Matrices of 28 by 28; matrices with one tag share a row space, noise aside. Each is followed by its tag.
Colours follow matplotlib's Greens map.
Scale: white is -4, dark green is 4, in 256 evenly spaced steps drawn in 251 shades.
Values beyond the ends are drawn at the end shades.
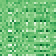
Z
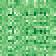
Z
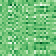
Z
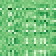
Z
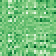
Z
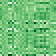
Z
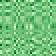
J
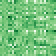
Z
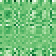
J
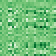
Z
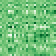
Z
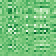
Z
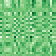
J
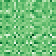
J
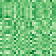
J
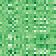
Z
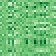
Z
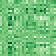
Z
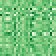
J
